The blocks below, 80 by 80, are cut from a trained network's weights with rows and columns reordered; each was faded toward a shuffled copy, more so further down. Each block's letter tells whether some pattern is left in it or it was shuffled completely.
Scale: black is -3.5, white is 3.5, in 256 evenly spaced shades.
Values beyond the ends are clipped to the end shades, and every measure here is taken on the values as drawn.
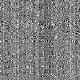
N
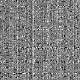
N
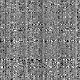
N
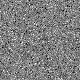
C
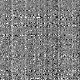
N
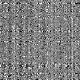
N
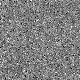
C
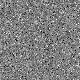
C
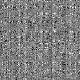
N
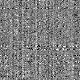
N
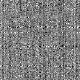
N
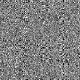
N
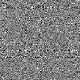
N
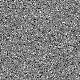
C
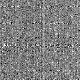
N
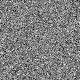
C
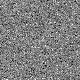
C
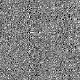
N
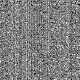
N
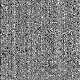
N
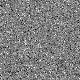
C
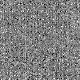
N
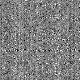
N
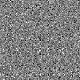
N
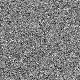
C
